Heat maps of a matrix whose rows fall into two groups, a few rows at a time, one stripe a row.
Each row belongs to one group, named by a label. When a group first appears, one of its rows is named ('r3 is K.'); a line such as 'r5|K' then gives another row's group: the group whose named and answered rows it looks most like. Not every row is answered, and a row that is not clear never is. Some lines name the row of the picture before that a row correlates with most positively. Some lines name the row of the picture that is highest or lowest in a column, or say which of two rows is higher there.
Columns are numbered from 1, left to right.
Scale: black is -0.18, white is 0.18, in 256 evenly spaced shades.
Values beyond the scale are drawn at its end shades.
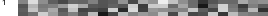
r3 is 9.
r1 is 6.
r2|9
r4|6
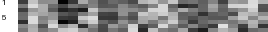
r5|6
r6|6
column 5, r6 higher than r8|No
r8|9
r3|6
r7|9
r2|6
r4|6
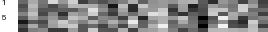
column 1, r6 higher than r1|No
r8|6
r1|9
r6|9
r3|6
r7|9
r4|6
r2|6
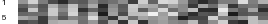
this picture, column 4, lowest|1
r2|9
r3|9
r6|9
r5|6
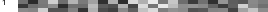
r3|6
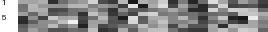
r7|6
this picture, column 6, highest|6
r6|9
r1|6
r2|9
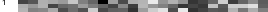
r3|6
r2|6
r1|9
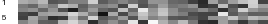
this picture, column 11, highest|3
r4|9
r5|6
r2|9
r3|6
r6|9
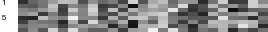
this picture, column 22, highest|6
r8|9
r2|6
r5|9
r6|6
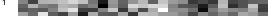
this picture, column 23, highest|4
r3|9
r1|9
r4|6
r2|9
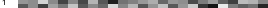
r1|6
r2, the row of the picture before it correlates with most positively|3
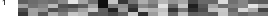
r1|9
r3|6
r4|9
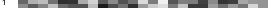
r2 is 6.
